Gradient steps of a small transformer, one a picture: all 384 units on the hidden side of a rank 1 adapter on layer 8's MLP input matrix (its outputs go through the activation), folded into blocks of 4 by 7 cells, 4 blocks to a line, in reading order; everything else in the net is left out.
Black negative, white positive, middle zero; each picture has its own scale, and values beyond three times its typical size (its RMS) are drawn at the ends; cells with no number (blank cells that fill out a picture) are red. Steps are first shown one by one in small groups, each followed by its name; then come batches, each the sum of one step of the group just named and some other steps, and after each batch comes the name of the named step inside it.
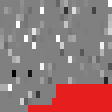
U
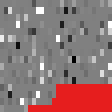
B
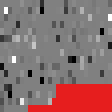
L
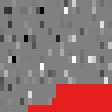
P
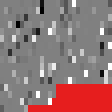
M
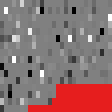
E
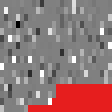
M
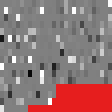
U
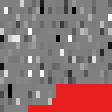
E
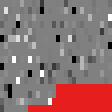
L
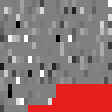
U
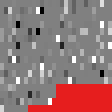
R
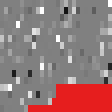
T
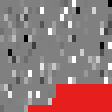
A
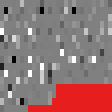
R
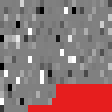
R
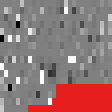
R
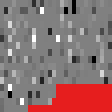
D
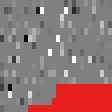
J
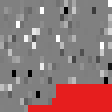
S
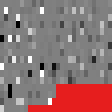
D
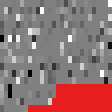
S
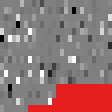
D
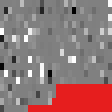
S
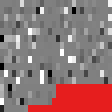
S
